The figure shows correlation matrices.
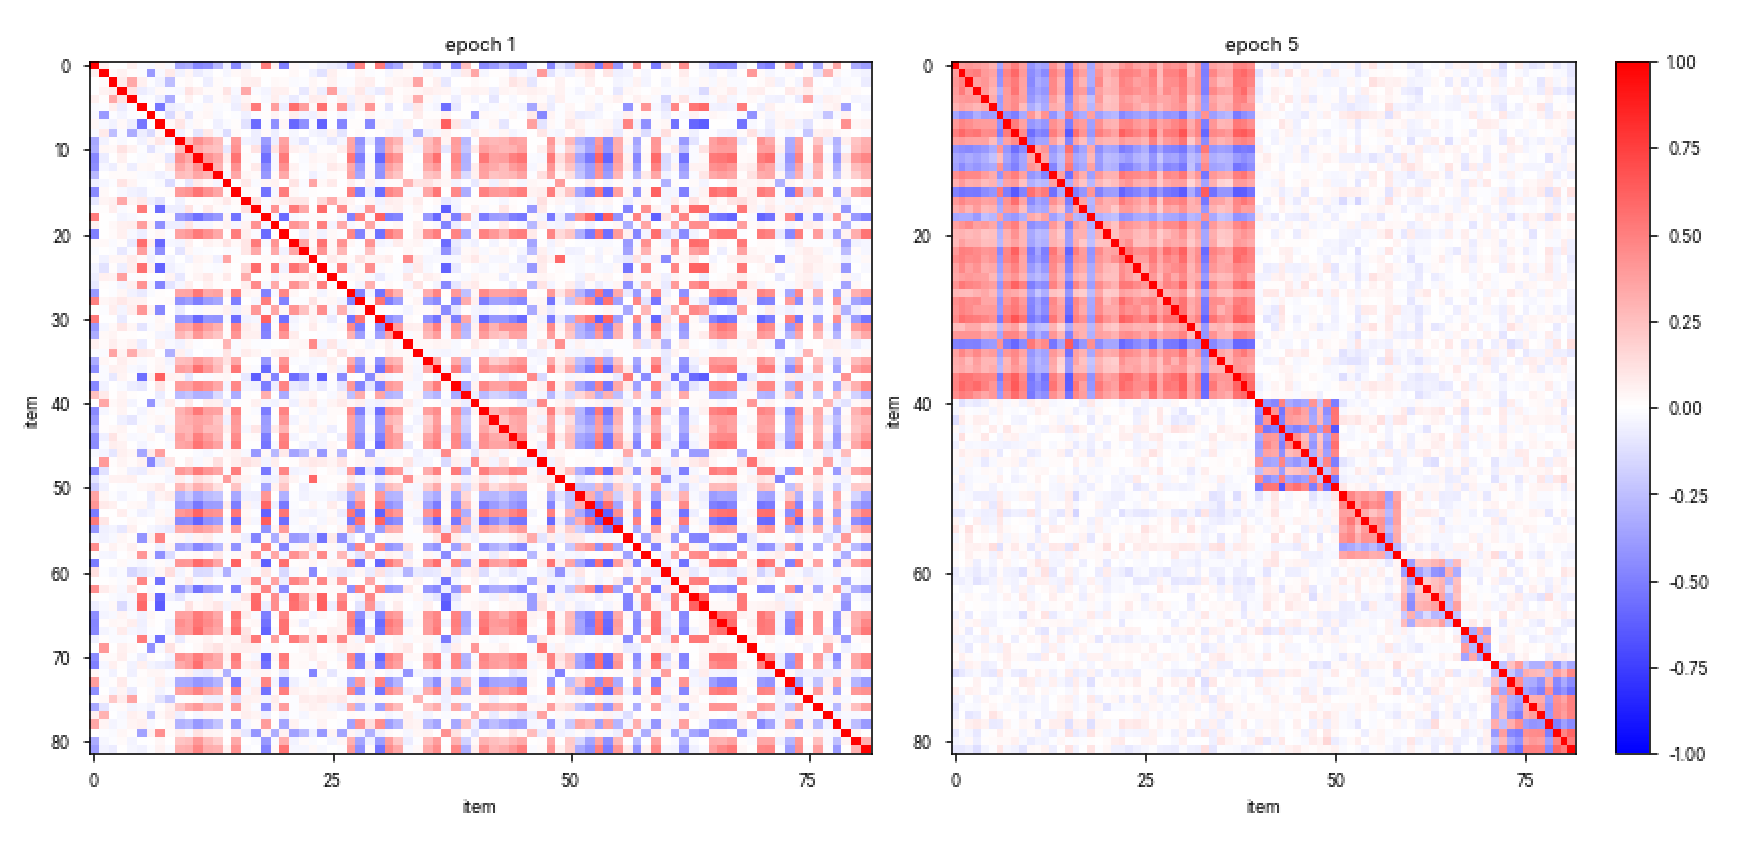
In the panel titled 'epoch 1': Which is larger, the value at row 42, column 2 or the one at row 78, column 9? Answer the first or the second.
the first
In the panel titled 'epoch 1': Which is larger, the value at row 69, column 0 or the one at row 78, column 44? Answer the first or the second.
the first
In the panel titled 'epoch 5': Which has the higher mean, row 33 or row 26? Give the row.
26
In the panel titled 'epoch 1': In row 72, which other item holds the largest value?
60
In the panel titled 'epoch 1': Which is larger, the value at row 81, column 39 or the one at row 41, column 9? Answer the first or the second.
the second
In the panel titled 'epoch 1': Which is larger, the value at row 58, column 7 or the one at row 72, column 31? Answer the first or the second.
the second
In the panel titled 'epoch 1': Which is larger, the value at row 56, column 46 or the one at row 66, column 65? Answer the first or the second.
the second
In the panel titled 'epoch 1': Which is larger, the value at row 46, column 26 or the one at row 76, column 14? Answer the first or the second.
the second
